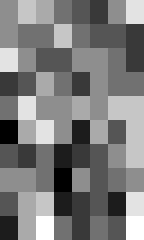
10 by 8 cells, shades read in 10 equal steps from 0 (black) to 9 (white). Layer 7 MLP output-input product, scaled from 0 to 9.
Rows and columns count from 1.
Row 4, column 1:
2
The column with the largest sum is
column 8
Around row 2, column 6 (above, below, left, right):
2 5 4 3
